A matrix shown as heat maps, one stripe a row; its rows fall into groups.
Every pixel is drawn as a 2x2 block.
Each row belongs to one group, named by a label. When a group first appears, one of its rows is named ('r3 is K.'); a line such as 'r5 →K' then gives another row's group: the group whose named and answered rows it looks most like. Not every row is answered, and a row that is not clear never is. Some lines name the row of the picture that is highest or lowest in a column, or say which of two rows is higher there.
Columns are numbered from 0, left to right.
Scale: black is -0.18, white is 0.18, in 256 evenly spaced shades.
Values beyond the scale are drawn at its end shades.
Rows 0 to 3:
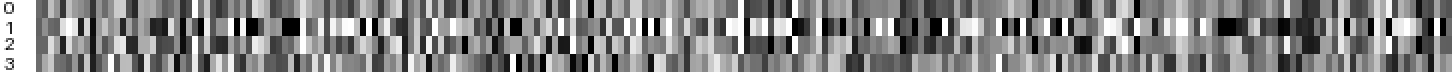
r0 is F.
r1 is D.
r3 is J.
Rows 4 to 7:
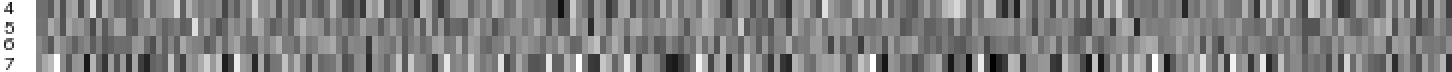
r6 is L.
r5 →F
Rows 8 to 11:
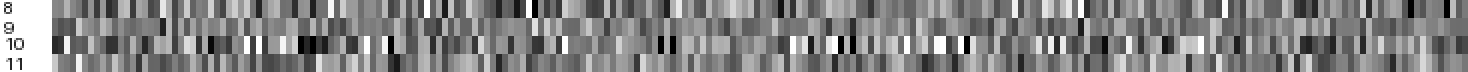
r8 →J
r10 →D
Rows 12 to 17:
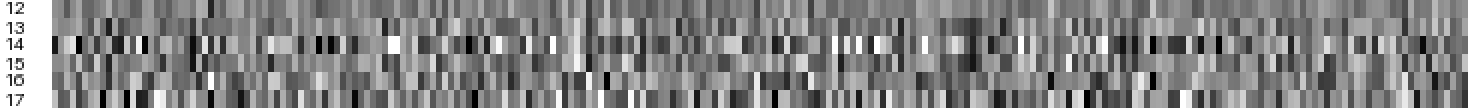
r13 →L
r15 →L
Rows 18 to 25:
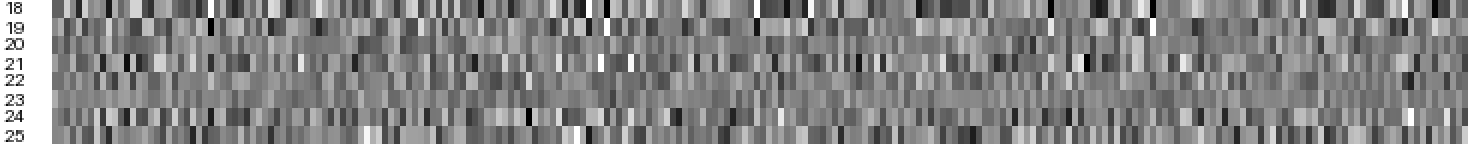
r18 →F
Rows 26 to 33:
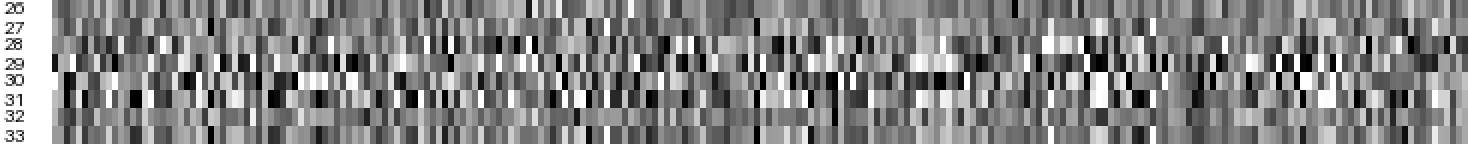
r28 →J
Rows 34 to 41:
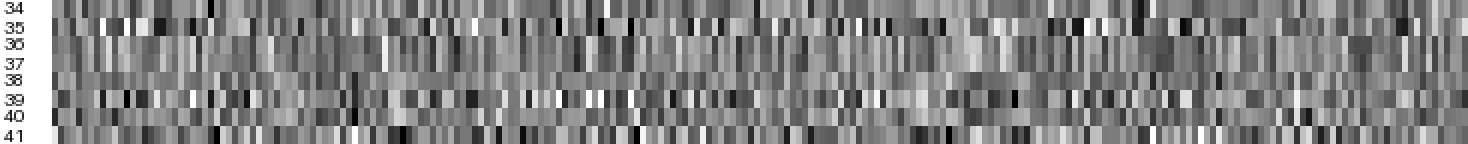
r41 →D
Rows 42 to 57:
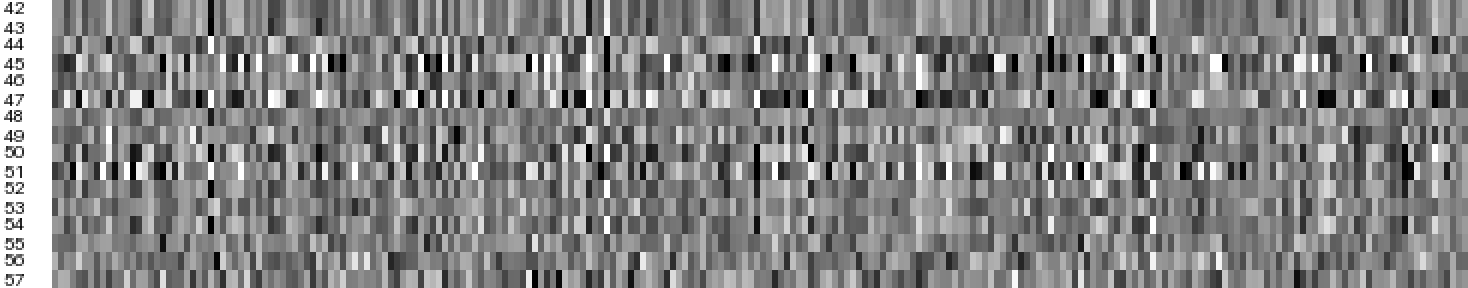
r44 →F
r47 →F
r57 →J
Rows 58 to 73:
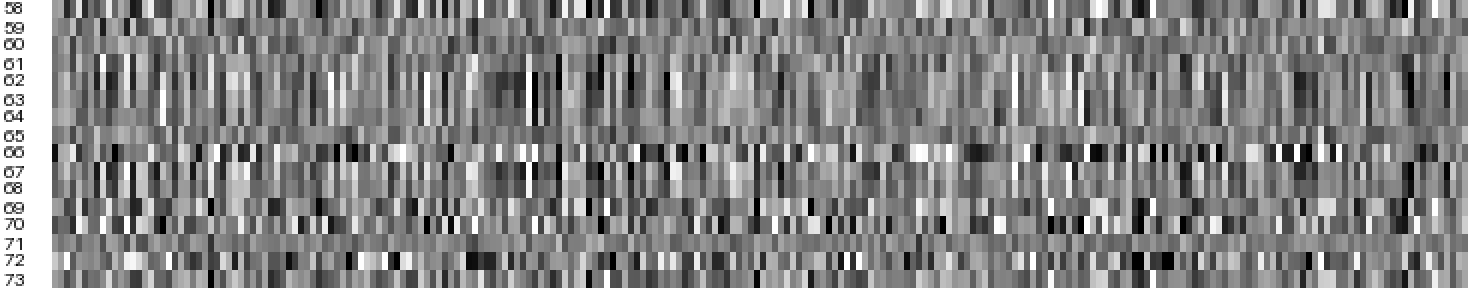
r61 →J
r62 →J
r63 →J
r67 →J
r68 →J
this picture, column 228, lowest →66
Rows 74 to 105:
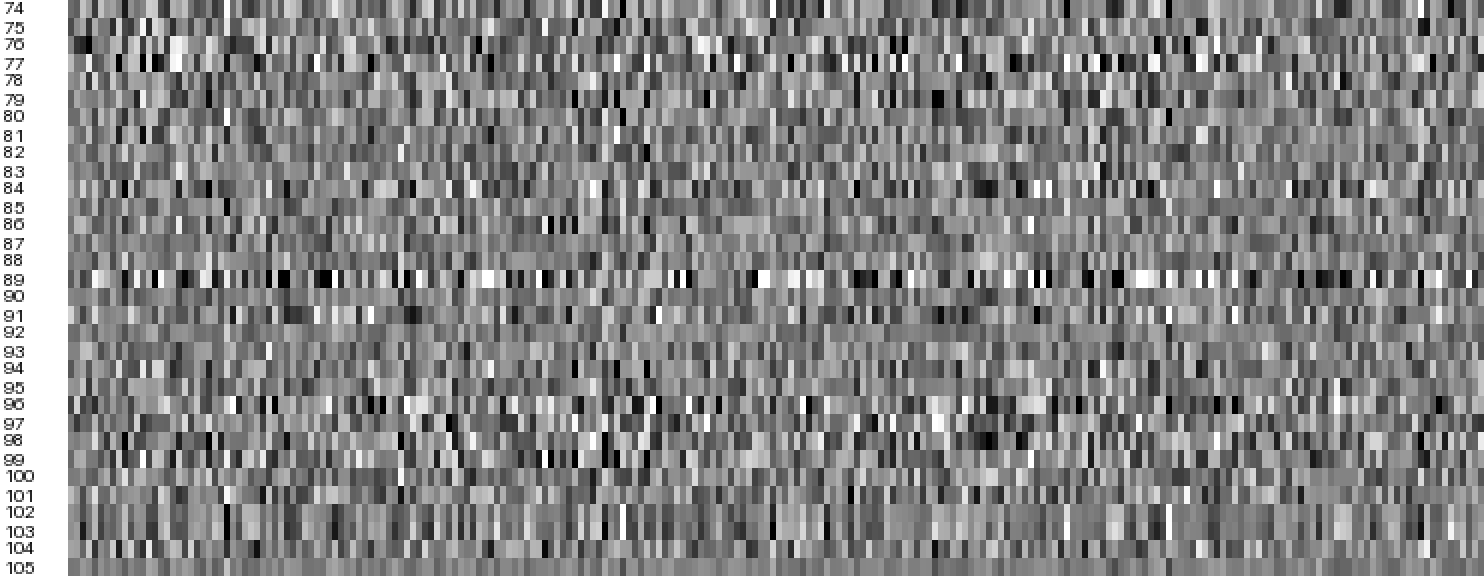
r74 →F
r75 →J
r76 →D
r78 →L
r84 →L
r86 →J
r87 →D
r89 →D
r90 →L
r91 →D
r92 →F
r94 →J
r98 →L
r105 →F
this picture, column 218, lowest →89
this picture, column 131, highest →97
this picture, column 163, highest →84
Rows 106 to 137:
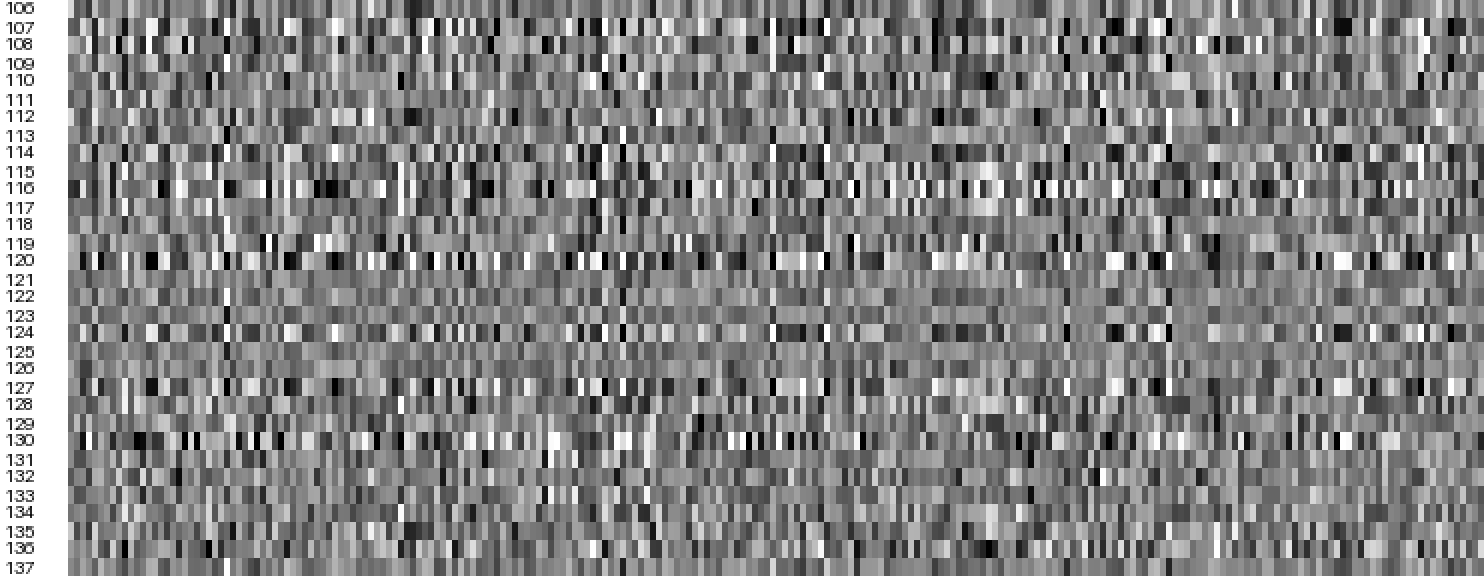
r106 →D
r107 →F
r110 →L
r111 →J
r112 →D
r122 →F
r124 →F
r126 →D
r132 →J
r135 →D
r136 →L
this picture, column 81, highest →130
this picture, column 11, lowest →130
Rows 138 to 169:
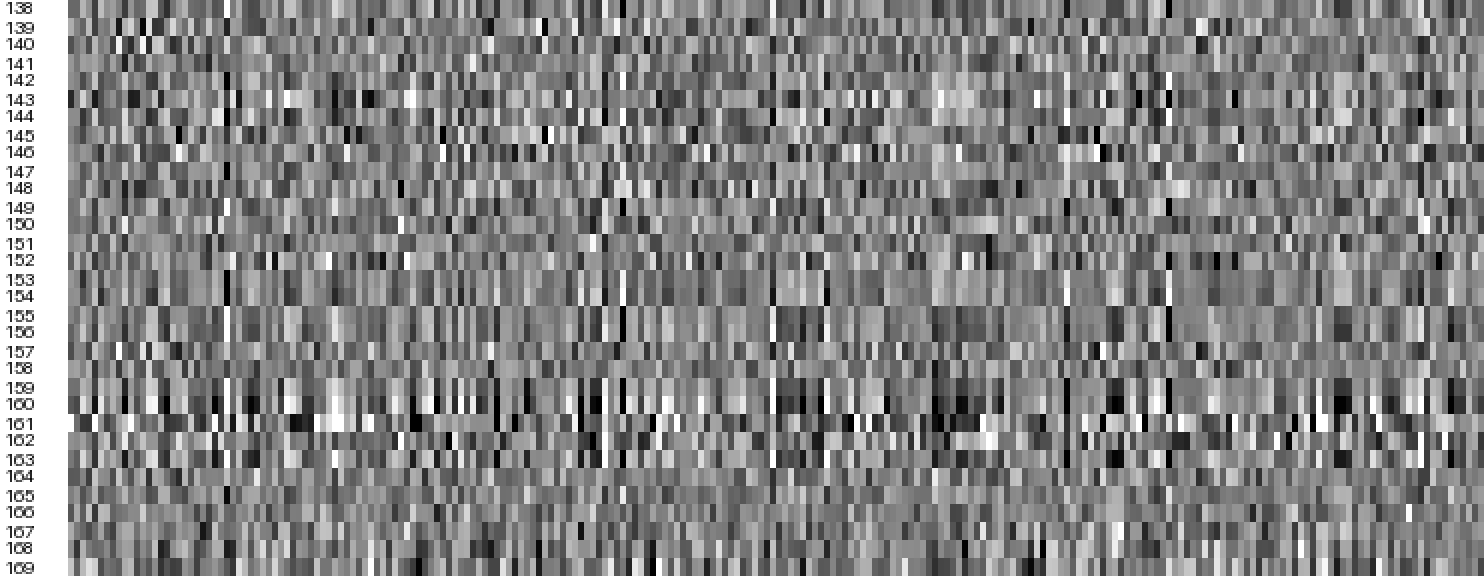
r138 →F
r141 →L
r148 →L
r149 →F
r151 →L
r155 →F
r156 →F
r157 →J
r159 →F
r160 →F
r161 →D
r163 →F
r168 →D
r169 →D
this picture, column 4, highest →161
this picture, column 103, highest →152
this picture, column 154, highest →162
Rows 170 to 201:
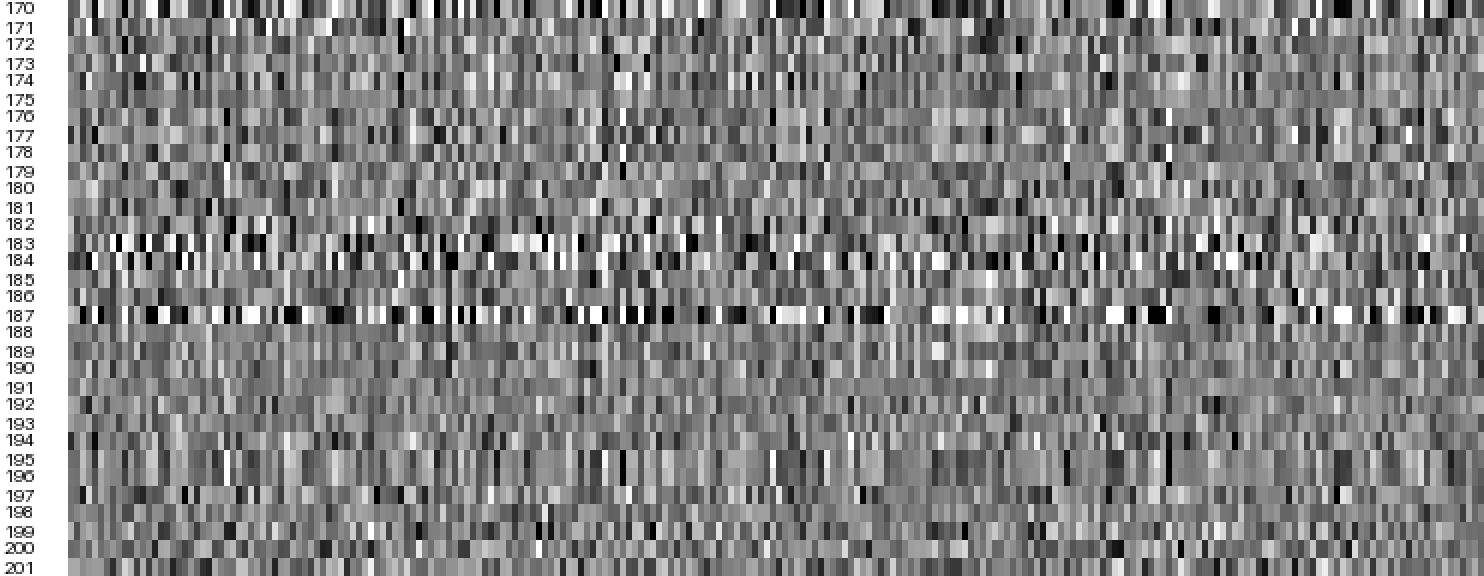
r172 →L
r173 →J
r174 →L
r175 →L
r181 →L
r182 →D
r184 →J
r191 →F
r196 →F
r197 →L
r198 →J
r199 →D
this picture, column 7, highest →183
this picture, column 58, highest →200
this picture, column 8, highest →184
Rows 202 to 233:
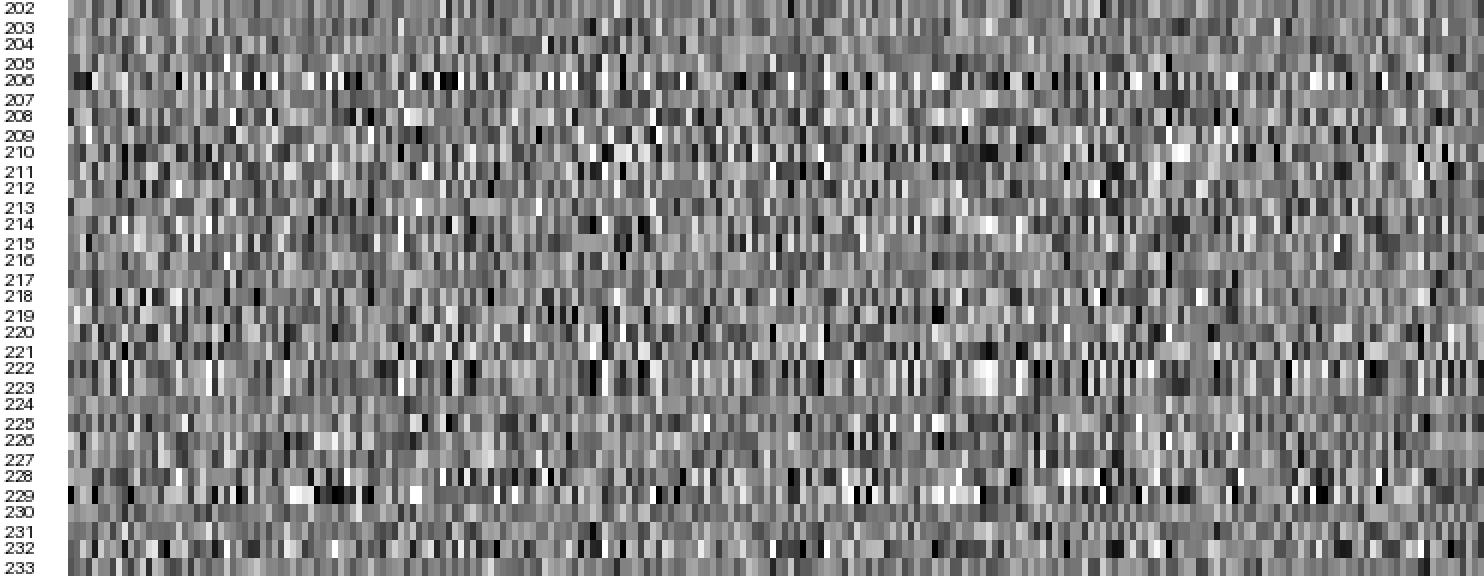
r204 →J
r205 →F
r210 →L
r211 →F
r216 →F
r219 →J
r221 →L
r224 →D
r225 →J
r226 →D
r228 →J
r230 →L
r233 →J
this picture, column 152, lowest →229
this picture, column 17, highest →218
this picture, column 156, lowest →206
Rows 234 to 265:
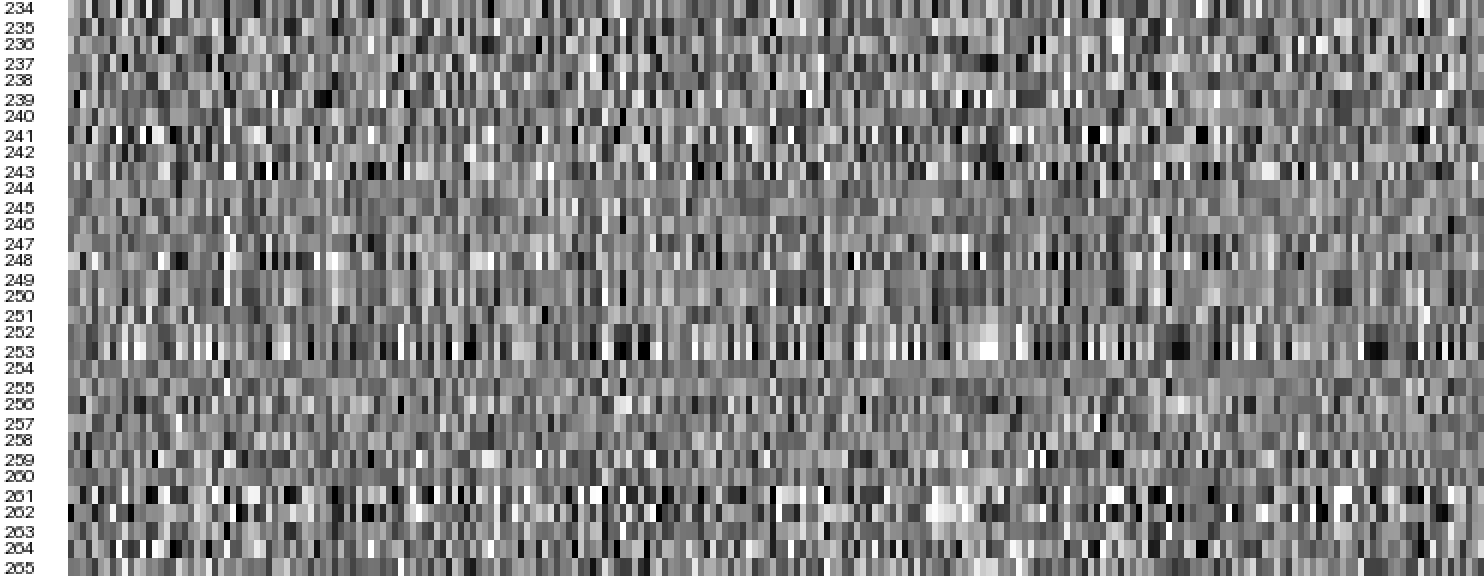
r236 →D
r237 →L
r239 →D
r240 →F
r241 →J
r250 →F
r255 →F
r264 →J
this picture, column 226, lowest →241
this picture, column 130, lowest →248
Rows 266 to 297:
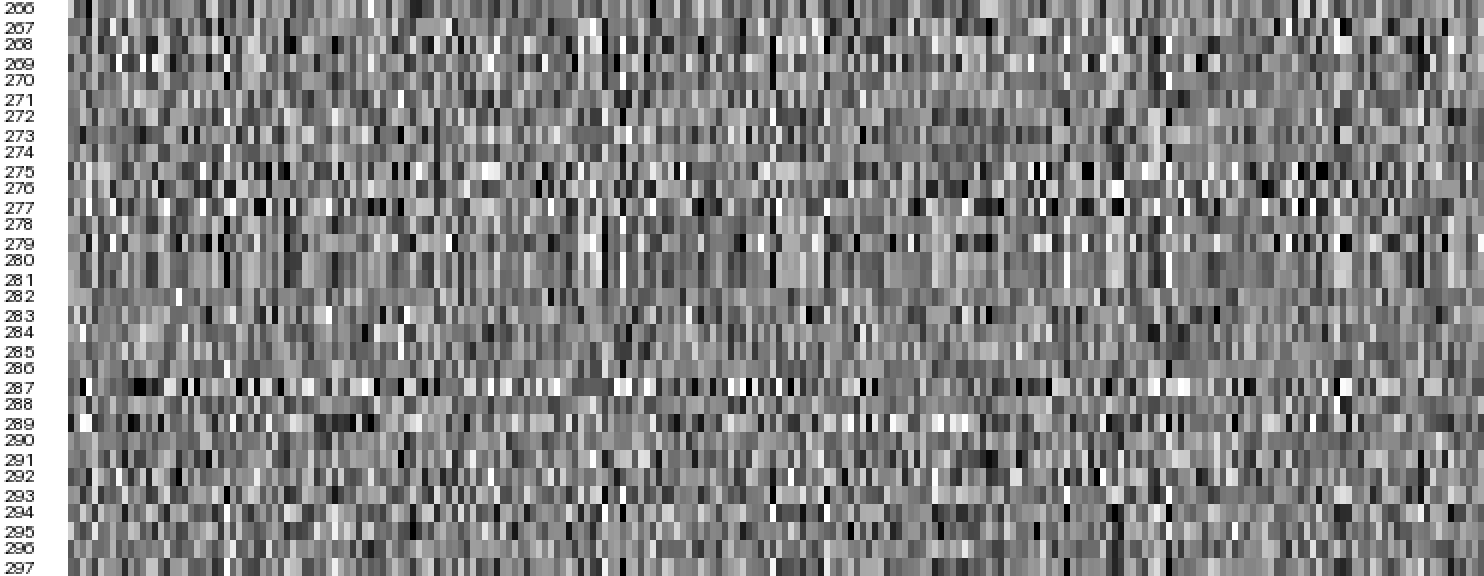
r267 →L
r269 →J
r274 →F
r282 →J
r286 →F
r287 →L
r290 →D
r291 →L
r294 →F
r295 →D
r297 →F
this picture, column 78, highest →287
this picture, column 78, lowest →276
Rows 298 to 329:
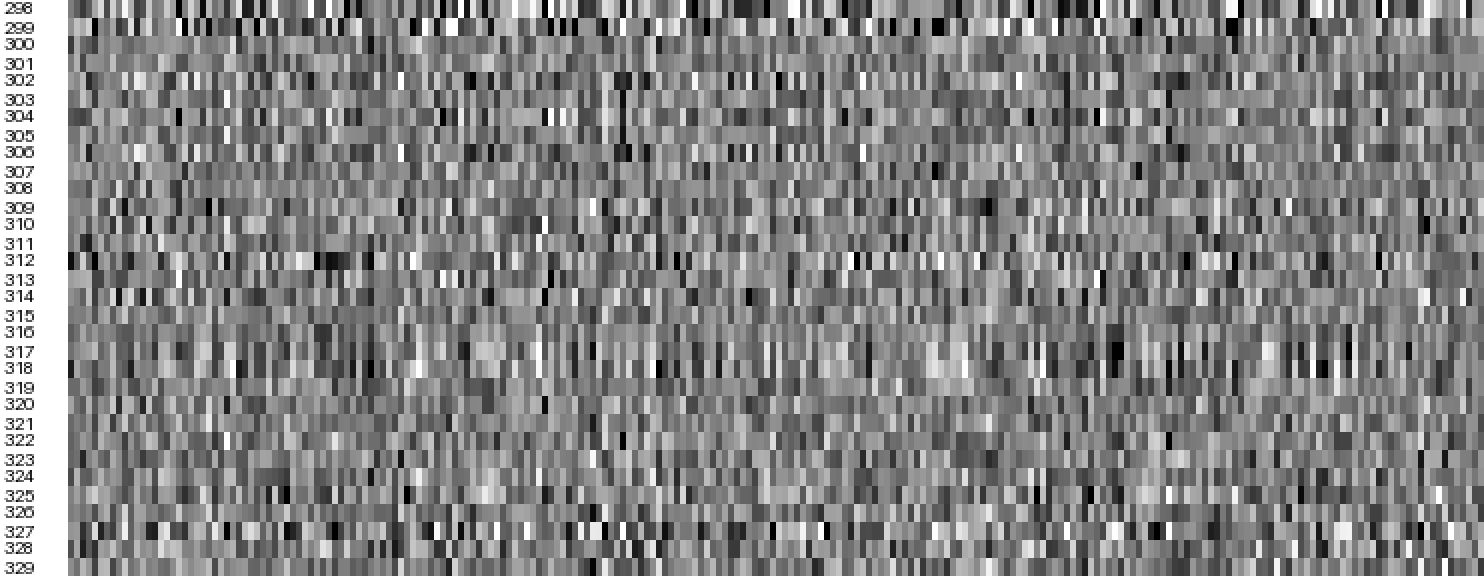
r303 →F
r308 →J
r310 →J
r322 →F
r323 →L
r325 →D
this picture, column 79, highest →310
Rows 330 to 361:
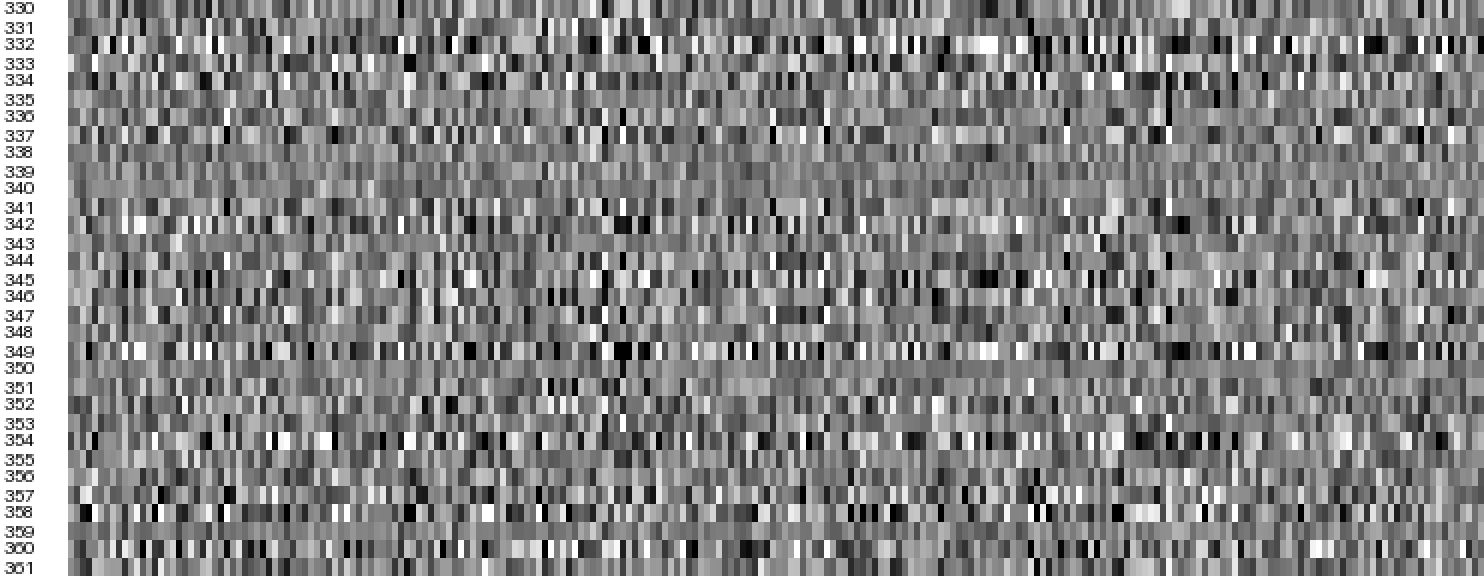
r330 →L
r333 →D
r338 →L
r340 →D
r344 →F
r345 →L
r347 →F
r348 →L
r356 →D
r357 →D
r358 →D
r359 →L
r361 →D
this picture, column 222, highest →354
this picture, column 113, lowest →360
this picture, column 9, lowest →345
